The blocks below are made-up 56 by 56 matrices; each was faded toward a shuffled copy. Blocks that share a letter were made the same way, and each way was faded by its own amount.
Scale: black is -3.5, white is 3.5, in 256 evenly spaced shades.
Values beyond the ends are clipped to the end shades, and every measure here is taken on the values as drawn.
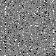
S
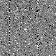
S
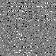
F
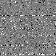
F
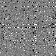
F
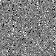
S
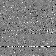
F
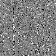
S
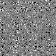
F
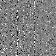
S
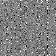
S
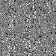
S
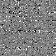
F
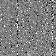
S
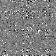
F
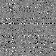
F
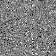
S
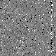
S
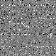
F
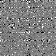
F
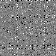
F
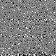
F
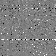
F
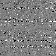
F
